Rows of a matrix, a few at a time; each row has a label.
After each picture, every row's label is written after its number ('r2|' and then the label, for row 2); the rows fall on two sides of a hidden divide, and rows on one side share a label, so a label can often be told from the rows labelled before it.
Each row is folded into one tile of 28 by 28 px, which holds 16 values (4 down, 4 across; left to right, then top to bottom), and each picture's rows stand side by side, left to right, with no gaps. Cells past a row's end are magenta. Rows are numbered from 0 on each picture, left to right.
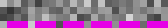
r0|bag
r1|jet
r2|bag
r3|bag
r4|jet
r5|bag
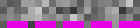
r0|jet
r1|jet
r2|jet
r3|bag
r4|bag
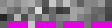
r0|bag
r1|jet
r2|bag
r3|bag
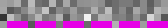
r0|bag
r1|jet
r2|jet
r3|jet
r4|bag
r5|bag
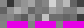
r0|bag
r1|jet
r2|bag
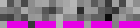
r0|bag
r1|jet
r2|jet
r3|bag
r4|bag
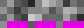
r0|bag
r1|jet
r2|bag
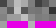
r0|jet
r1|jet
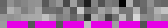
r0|jet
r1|jet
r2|bag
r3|bag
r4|bag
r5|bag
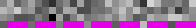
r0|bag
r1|bag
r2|jet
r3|jet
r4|bag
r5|jet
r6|jet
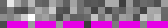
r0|jet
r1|jet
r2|bag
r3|jet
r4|bag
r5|jet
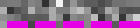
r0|bag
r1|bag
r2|bag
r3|bag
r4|jet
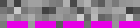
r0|jet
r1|jet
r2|jet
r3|bag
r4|jet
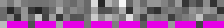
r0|bag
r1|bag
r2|bag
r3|jet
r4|jet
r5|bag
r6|bag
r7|jet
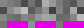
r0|bag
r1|jet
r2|jet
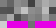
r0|bag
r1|jet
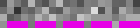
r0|jet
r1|jet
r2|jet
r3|jet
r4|jet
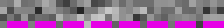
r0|bag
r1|bag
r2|jet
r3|bag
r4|bag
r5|bag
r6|jet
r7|jet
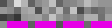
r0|bag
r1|jet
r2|jet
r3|jet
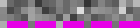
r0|bag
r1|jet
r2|bag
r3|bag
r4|jet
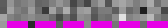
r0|jet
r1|bag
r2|bag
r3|bag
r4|jet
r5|jet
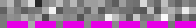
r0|jet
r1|bag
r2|bag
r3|jet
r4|jet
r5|jet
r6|bag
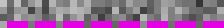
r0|bag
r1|jet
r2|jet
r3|bag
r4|bag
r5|jet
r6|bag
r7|bag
